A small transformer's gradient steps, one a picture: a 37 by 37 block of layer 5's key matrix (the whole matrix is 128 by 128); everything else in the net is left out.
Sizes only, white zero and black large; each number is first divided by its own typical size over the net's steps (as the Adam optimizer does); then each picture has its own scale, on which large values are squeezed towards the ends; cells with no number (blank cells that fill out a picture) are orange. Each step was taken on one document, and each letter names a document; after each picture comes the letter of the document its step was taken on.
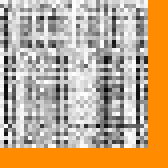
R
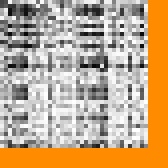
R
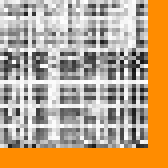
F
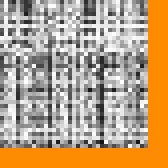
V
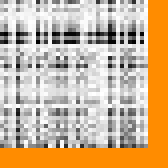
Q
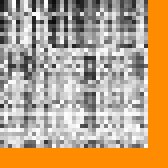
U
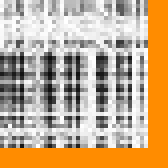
V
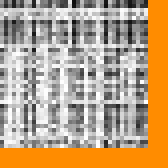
U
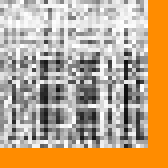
F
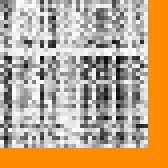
R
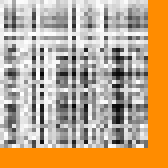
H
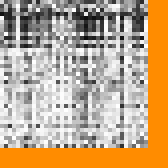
V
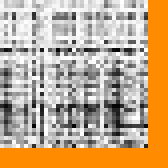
H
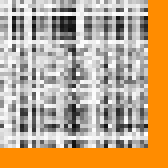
H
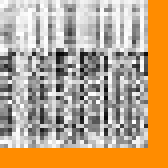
H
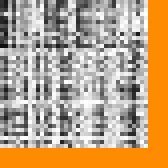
V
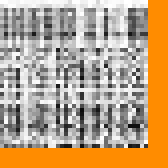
H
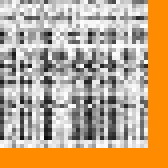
F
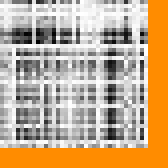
Q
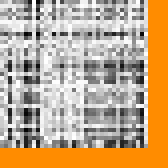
Q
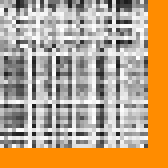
V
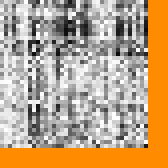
H
